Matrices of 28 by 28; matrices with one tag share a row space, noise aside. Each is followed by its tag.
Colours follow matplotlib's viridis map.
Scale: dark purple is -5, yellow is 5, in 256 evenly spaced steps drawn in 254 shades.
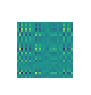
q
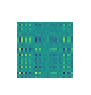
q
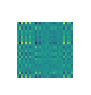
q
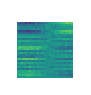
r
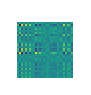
q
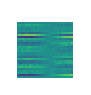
r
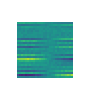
r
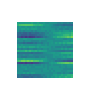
r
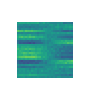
r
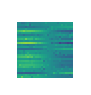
r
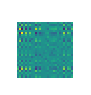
q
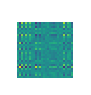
q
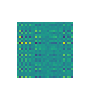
q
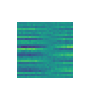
r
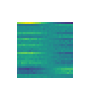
r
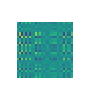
q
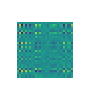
q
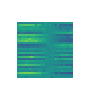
r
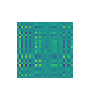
q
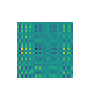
q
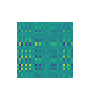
q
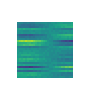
r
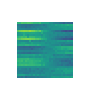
r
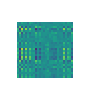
q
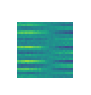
r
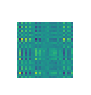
q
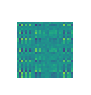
q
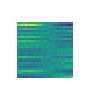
r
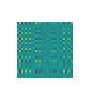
q
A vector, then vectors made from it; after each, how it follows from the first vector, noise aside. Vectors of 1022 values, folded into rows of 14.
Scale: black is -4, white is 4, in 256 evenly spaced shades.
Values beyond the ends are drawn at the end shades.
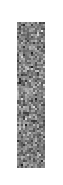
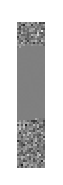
partly zeroed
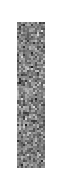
copied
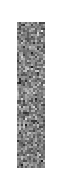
copied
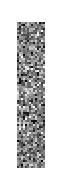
scaled up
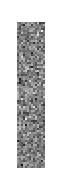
copied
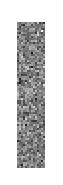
copied
